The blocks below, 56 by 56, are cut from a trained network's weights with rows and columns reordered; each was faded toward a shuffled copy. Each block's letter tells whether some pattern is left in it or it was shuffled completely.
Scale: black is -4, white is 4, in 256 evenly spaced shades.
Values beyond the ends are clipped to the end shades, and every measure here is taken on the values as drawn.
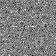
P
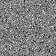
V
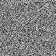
P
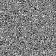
P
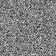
P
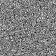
P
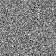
P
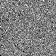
P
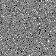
P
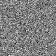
P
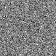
P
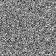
P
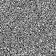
V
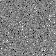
V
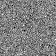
V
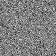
P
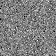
V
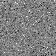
V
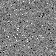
V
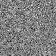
P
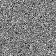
V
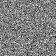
V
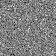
P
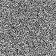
V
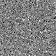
P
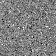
V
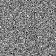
P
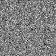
P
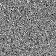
V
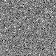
V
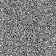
V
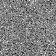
P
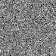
P
